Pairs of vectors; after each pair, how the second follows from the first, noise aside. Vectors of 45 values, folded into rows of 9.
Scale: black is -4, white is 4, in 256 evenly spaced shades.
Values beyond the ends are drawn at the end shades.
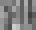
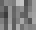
reversed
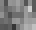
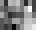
scaled up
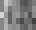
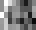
scaled up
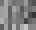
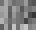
copied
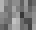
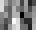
scaled up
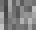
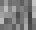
reversed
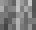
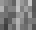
copied
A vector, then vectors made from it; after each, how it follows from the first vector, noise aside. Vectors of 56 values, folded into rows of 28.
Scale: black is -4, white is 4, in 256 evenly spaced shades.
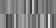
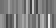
copied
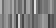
wrapped around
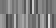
copied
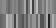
negated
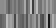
negated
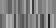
negated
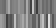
copied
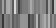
wrapped around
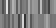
reversed
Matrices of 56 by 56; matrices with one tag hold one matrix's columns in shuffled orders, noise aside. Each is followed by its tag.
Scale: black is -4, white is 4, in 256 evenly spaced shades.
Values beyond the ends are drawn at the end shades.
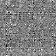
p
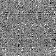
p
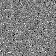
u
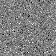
u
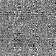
p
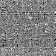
p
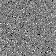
u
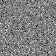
u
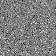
u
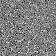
u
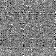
p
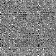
p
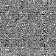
p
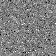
u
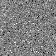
u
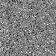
u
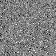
u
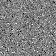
u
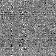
p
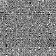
p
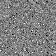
u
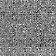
p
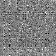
p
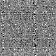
p
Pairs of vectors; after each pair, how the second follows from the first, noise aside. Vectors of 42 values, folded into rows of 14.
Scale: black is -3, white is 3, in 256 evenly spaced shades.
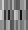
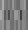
shrunk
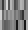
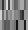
copied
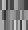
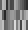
copied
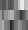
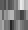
copied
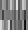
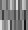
copied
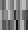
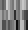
copied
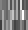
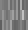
shrunk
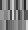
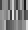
copied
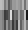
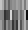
copied
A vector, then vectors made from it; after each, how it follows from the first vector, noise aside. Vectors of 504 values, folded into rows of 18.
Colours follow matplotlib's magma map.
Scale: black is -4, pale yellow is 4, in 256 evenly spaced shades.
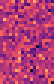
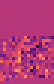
partly zeroed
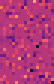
partly zeroed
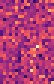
negated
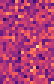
negated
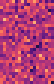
copied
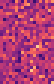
negated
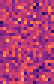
wrapped around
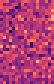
wrapped around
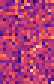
negated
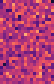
wrapped around
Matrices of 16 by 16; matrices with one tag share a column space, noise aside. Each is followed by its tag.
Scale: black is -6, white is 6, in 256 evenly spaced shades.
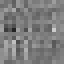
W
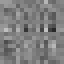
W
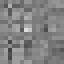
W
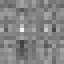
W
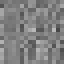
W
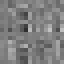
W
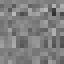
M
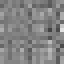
W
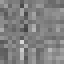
W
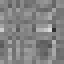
W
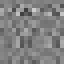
M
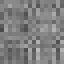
W
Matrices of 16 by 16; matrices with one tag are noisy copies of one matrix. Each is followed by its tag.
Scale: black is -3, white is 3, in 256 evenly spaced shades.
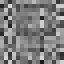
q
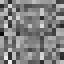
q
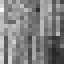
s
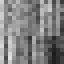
s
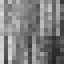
s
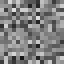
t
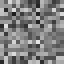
t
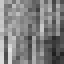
s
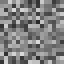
t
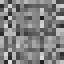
q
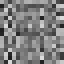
q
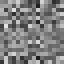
t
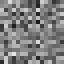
t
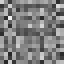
q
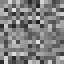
t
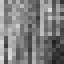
s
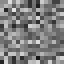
t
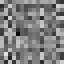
q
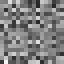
t
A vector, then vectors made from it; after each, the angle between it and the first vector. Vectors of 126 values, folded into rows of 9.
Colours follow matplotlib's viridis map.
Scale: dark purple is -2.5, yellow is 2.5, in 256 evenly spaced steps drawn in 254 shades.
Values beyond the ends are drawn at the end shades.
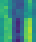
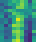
nearly opposite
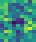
partly aligned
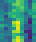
nearly opposite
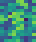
partly opposed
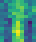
nearly opposite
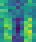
nearly parallel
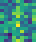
partly opposed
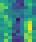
nearly parallel
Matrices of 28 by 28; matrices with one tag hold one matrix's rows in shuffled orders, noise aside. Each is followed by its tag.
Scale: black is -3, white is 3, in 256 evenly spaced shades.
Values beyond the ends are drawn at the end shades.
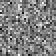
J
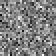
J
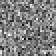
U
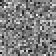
U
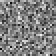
J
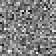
U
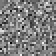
J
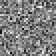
J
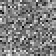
U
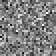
J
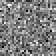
U
